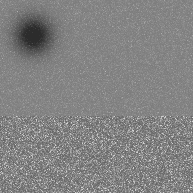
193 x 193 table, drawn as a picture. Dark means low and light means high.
Seam: horizontal, 60% of the way down, the top part calmer. Ninth with the lowest average: top left. Dips: one, in the top left. Mirror symmetry: none. Histogram: heavy tails on both sides.
